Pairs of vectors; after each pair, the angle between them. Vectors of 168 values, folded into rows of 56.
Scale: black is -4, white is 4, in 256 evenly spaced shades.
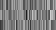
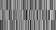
nearly parallel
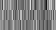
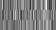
nearly opposite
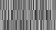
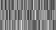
partly opposed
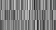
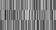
nearly parallel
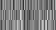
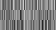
nearly opposite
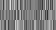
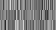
nearly parallel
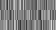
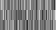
orthogonal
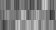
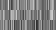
partly opposed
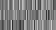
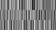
partly opposed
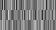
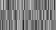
partly opposed
